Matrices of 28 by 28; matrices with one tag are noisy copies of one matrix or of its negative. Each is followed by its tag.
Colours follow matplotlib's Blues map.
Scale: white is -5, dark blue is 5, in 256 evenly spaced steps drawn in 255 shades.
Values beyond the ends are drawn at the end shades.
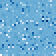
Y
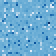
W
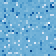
W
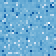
W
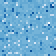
W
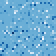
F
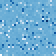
Y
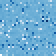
Y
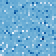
F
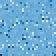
Y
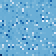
Y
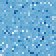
F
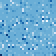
Y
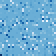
Y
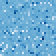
F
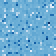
W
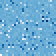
Y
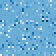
Y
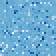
F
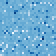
F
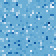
W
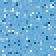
W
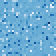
W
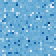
W
